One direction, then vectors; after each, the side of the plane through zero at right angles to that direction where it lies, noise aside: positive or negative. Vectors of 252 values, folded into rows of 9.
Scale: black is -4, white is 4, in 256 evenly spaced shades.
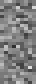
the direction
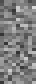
positive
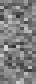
positive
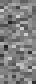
negative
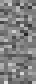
positive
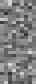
positive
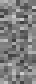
positive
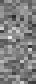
positive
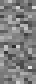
positive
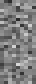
negative
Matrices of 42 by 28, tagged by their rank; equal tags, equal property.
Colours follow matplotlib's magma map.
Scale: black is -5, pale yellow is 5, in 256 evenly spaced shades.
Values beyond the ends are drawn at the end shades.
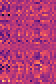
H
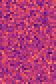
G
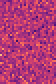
G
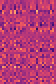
H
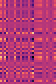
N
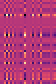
N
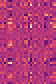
H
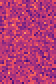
G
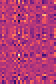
H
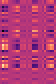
N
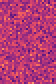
G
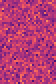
G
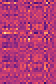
H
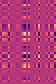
N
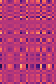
N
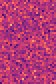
G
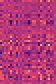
H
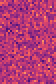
G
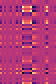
N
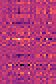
H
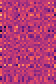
H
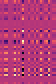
N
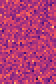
G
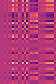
N
